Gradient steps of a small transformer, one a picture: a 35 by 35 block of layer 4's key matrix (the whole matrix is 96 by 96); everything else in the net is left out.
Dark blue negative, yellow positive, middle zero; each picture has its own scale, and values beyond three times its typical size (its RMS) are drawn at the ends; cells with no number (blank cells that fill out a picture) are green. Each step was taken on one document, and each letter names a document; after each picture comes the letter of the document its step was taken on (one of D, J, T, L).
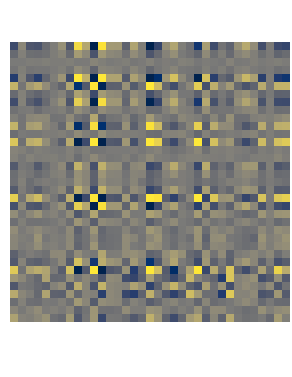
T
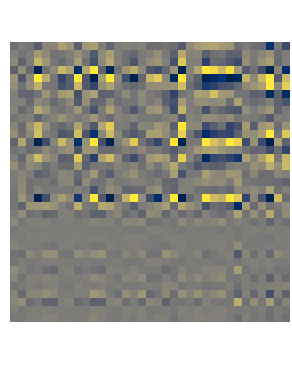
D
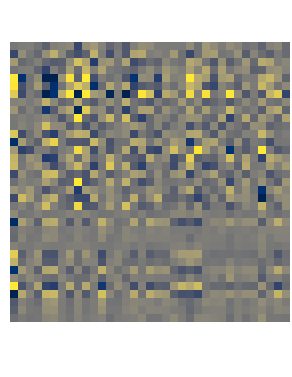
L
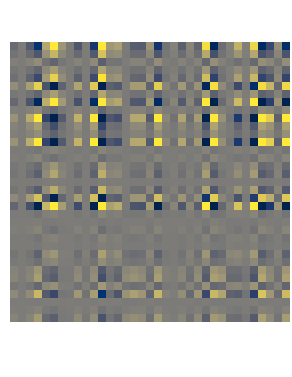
T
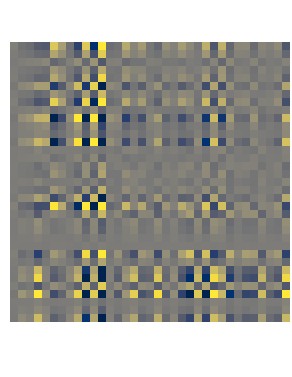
T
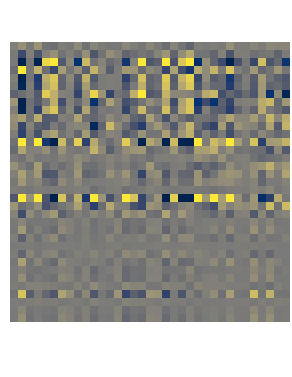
D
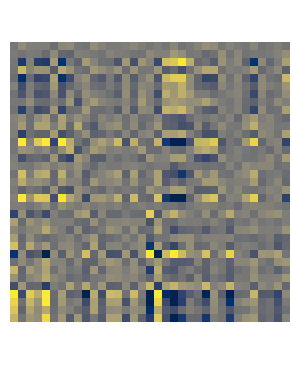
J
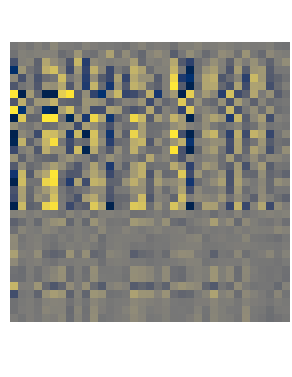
L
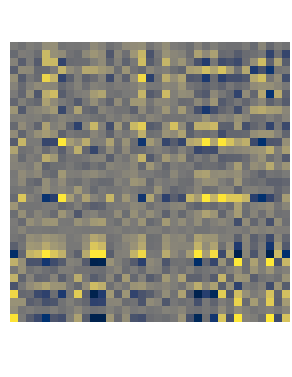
D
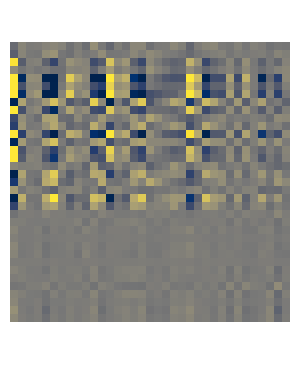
L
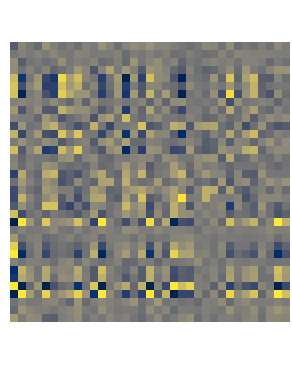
L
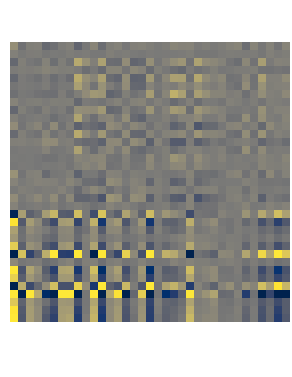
J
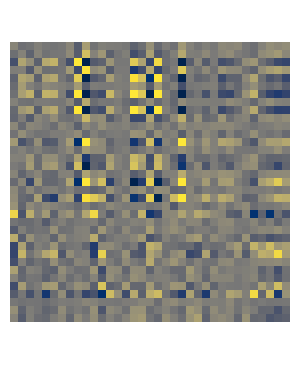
J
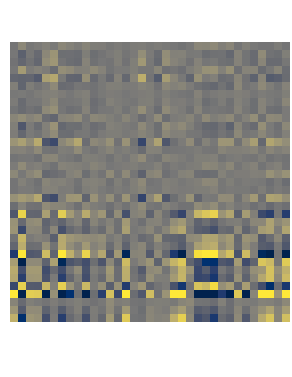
D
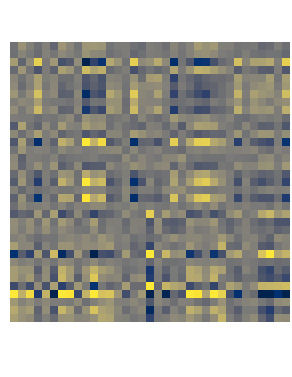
J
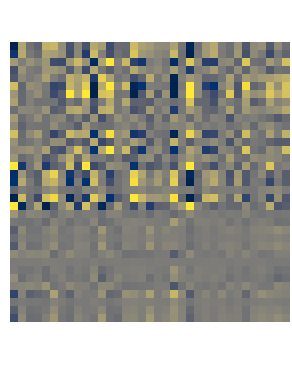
L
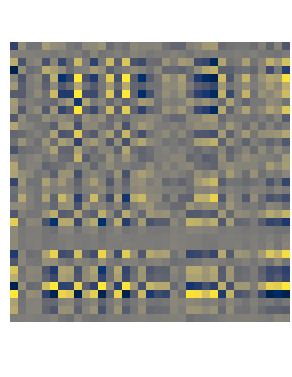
L
